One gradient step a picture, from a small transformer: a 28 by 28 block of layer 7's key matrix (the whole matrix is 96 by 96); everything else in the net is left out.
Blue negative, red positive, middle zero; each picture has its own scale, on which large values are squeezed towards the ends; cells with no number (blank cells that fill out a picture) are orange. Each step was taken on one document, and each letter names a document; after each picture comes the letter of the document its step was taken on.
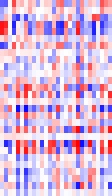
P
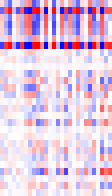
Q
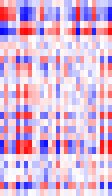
P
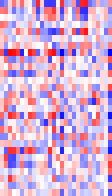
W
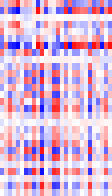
Q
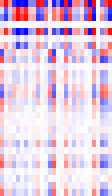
W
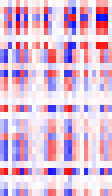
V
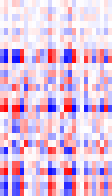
V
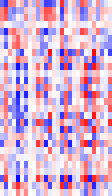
W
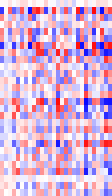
Q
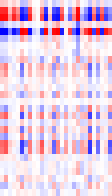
P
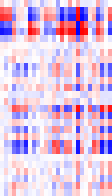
P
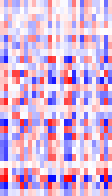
V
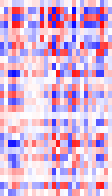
V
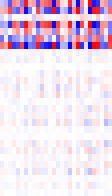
Q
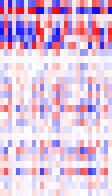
Q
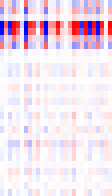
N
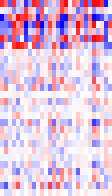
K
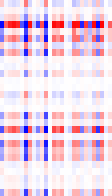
N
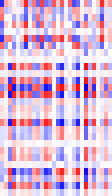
K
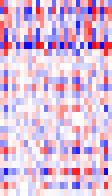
Q
